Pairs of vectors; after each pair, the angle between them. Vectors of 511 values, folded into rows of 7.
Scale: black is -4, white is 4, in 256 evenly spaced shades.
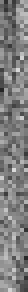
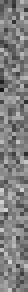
partly aligned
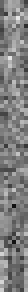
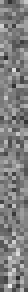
partly opposed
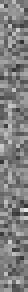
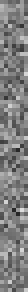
partly aligned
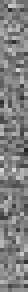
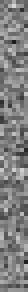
nearly parallel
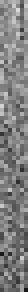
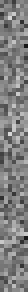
orthogonal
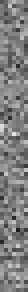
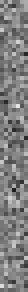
orthogonal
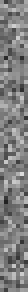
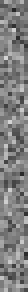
nearly opposite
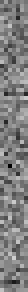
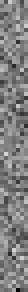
partly opposed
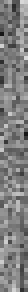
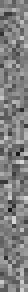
orthogonal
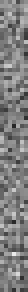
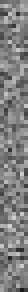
partly aligned
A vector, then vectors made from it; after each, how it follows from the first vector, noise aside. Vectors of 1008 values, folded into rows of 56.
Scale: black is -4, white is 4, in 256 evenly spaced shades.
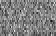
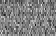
reversed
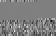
partly zeroed
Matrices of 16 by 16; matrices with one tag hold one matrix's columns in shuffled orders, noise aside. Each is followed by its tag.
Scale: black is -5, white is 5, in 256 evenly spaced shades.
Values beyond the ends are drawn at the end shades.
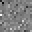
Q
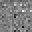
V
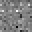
V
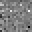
V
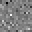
Q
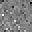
Q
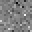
Q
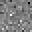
Q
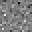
Q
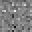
V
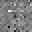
V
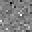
Q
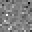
Q
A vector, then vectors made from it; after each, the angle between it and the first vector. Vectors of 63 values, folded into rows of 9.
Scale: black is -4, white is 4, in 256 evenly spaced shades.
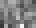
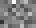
partly aligned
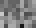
nearly opposite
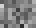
partly opposed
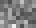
partly opposed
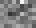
orthogonal
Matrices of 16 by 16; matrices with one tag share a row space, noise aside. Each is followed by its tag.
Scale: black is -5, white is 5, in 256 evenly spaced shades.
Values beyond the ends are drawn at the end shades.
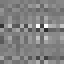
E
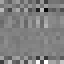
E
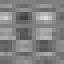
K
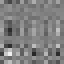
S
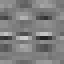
K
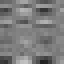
K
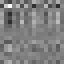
S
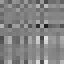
E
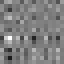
S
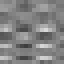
K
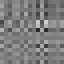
E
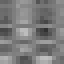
K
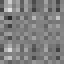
S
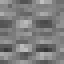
K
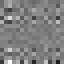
S
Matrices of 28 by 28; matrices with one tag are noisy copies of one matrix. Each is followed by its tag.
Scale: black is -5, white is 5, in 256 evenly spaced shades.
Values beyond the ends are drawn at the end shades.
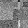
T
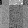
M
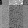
M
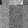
M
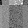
M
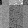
M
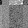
M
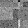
T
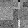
T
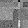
T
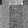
M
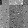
M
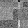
T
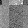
M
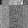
M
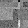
T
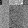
M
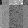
M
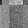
M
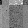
M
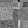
T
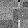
T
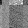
M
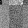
M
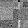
T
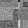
T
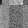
M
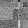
T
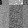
M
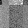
M
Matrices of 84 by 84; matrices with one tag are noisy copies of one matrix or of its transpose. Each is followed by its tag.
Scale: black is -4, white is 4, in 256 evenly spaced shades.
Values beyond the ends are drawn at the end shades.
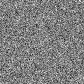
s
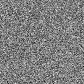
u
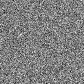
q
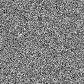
q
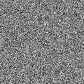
q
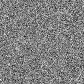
s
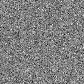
u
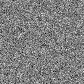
q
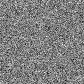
s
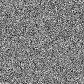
s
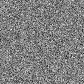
u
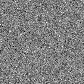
q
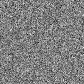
u
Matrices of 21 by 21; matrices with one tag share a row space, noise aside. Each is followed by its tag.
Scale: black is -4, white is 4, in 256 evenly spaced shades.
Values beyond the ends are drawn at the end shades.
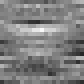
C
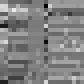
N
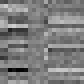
N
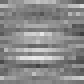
C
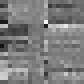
N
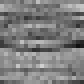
C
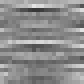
C
